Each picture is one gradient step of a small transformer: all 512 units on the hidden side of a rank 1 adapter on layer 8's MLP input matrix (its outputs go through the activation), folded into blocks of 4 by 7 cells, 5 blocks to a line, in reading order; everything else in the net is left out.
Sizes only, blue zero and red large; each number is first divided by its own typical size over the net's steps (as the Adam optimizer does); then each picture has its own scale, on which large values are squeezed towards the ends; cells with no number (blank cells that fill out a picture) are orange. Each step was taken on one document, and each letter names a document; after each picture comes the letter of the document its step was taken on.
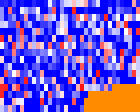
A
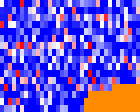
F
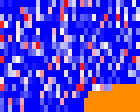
F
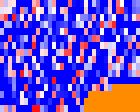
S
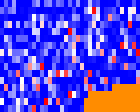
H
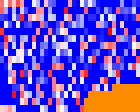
S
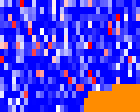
F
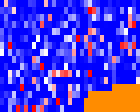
H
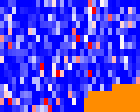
H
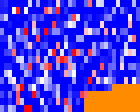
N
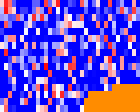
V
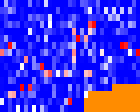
H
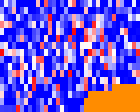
A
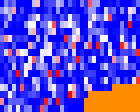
H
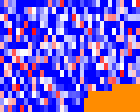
A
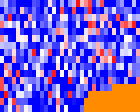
A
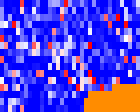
F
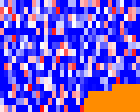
V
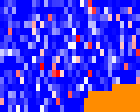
H
